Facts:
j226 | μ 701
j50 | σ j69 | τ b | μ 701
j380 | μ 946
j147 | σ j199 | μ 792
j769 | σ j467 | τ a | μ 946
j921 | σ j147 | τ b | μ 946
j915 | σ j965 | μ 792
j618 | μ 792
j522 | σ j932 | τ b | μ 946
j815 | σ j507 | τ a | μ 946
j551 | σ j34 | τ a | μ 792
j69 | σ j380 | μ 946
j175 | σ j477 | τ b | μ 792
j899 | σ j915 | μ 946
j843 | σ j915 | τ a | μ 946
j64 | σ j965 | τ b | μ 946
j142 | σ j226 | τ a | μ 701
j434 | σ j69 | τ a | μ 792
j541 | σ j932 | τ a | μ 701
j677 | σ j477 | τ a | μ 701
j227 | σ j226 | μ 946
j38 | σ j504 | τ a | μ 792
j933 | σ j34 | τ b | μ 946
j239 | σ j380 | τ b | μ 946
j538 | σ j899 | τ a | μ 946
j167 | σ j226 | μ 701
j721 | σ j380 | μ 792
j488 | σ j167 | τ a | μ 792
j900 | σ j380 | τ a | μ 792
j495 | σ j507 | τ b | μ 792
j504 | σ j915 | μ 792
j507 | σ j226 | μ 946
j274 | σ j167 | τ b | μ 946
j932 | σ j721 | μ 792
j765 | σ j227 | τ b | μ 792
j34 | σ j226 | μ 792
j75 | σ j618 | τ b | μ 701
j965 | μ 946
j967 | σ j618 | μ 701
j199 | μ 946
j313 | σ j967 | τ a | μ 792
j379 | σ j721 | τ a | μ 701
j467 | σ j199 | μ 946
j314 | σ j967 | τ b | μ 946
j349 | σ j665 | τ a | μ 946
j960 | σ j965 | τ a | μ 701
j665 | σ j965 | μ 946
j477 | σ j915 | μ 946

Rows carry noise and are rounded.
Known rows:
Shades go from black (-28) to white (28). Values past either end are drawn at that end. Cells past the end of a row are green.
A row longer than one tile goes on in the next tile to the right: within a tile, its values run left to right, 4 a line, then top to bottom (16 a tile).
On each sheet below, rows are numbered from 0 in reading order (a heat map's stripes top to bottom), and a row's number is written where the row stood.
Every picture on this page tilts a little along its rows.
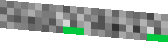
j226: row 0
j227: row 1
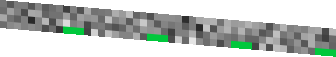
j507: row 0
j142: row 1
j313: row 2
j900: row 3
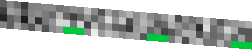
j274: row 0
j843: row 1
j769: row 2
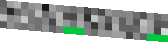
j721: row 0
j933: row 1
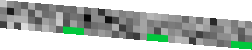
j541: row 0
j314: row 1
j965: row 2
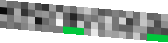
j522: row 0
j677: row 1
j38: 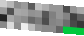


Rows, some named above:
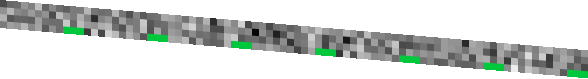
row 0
j34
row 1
j541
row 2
j665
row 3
j75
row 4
j379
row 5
j380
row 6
j843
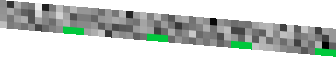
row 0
j467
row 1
j965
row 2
j721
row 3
j504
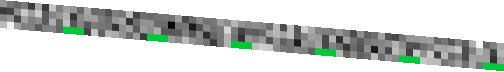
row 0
j899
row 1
j815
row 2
j75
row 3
j915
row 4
j765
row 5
j477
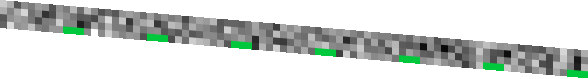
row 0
j349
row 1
j538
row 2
j551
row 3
j488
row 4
j379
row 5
j75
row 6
j175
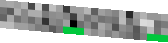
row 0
j504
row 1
j199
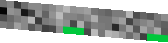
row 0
j314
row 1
j815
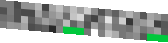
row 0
j967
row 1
j538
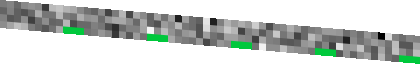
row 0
j618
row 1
j167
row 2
j467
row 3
j960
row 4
j932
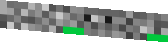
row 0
j142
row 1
j495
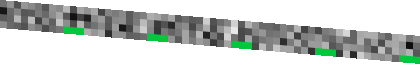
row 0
j239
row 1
j64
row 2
j921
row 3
j815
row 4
j434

